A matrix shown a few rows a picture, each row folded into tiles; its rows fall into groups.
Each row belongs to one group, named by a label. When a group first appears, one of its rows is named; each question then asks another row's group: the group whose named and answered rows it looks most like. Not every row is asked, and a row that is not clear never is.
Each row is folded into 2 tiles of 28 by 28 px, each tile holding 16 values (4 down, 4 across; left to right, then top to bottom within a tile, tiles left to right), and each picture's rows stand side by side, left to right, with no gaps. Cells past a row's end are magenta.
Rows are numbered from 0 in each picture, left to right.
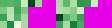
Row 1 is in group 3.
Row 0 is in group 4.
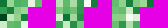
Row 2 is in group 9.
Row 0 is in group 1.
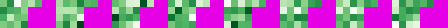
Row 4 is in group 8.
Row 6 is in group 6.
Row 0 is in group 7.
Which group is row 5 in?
6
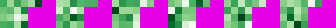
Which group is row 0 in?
9
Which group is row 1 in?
6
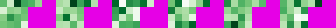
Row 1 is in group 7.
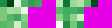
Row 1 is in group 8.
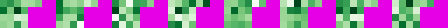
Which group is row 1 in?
1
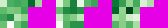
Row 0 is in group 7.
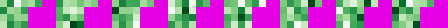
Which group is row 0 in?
8
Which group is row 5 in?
4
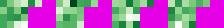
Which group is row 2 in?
9
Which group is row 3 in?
7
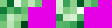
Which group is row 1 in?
3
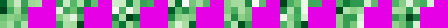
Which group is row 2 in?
6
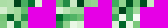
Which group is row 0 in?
7
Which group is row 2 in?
4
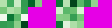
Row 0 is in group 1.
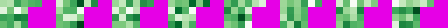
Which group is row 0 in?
6
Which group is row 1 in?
3
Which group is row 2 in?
6
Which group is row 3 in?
3
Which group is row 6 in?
8
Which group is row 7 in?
8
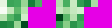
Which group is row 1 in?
3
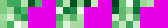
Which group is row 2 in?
1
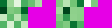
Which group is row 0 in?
1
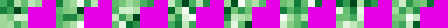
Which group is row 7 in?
9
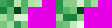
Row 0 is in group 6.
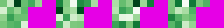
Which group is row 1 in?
1
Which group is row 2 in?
3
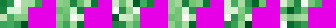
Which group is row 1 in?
9
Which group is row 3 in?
9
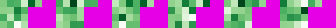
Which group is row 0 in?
4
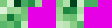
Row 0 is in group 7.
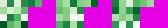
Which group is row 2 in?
1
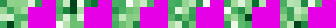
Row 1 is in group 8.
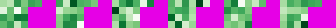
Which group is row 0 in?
6
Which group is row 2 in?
9
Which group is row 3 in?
4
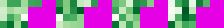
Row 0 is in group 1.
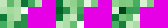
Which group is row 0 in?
3
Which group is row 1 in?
1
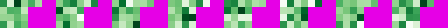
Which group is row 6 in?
1
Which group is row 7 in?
4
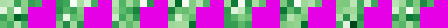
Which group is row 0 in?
6
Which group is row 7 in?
6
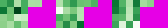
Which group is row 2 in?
1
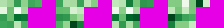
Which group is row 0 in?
6
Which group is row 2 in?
6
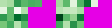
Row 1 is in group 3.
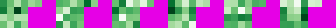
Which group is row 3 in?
1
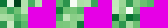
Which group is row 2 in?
6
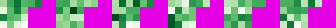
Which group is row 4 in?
6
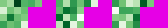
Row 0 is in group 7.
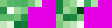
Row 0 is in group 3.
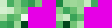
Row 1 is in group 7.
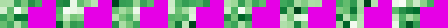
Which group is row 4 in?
6
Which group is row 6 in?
4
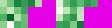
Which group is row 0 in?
7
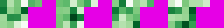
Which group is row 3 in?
8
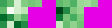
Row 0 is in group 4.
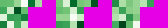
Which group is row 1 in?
9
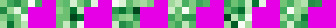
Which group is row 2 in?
8
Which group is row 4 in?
4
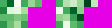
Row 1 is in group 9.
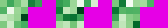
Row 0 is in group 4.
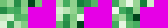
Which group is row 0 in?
4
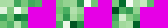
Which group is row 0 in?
6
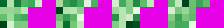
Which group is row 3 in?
7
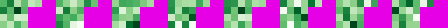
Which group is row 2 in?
3
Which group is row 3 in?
1
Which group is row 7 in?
9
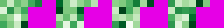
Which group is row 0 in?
9
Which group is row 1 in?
1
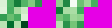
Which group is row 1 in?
8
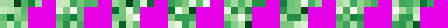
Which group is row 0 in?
7
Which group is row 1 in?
6
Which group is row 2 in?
9
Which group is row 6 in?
6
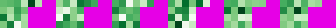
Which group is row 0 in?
4
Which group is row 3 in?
4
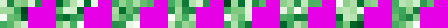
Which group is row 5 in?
6
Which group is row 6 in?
3
